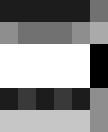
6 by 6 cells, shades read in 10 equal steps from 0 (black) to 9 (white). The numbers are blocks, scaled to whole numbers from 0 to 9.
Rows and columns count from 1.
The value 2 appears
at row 5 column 2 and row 5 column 4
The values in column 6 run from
0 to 6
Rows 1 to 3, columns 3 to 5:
1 1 1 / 4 4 5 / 9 9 9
